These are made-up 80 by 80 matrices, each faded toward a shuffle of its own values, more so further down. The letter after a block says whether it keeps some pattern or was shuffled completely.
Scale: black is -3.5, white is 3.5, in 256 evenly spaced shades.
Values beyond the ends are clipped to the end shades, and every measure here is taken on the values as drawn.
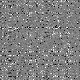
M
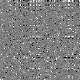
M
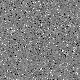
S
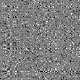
M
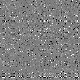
M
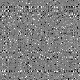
M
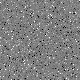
S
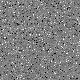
S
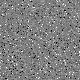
S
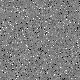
S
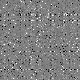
M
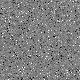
S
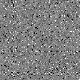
M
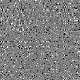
M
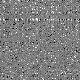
M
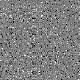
M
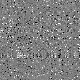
M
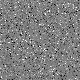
S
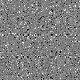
M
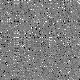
M
